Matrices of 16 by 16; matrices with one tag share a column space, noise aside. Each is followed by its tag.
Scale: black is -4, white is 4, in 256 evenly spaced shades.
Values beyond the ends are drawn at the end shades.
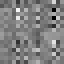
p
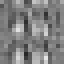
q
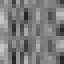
q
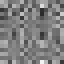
p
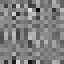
p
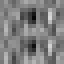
q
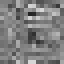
p
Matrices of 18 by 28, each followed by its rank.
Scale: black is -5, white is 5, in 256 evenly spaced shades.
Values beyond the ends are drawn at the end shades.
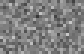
full rank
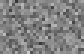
full rank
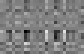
two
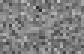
full rank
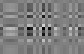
one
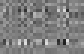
two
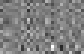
three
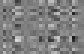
two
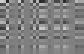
one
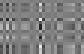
one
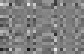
two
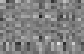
three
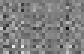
three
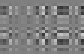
one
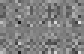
three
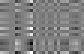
one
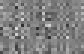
three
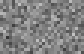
full rank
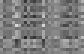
two
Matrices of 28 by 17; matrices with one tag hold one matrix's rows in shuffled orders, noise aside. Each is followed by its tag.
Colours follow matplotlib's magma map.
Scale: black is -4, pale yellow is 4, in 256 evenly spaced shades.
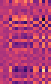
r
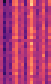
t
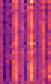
t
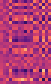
r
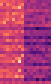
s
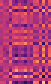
r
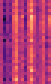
t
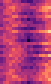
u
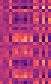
r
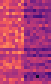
s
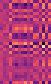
r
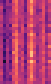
t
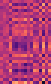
r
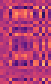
r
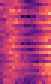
u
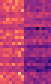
s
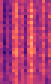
t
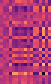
r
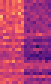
s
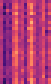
t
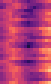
u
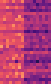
s
